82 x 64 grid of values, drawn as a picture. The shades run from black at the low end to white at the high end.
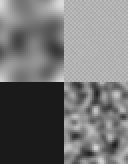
It is made of 2 by 2 panels. Panel 1,1: middling, smooth, strong in contrast. Panel 1,2: high, checkered, faint in contrast. Panel 2,1: very low, flat. Panel 2,2: middling, blotchy, strong in contrast.
